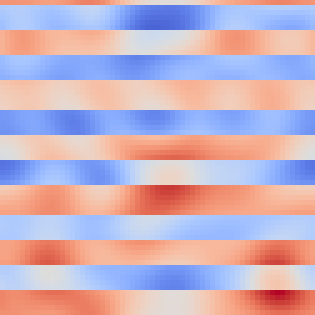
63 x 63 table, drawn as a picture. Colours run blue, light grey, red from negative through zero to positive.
The ninth with the lowest average is the top middle. Horizontal stripes repeat 6 times down the table. There are no lone odd cells.
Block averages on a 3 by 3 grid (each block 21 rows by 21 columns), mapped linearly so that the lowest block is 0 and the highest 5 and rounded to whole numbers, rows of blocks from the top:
202 | 142 | 525
